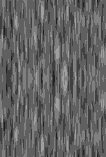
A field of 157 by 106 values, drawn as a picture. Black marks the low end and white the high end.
It is mirror symmetric from top to bottom. Overall the values sit about 40% of the way up the scale. Streaks run downward. There is no overall slope.
